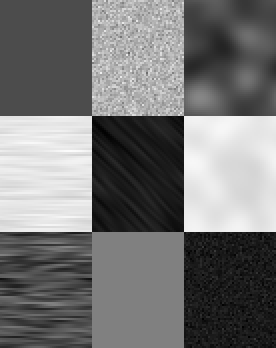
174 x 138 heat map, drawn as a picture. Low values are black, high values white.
The table splits into 3 rows of 3 panels. Panel 1,1: low, flat. Panel 1,2: high, fine-grained. Panel 1,3: low, smooth. Panel 2,1: very high, streaked across, faint in contrast. Panel 2,2: very low, slanting down to the right, faint in contrast. Panel 2,3: very high, smooth, faint in contrast. Panel 3,1: low, streaked across. Panel 3,2: middling, flat. Panel 3,3: very low, fine-grained, faint in contrast.
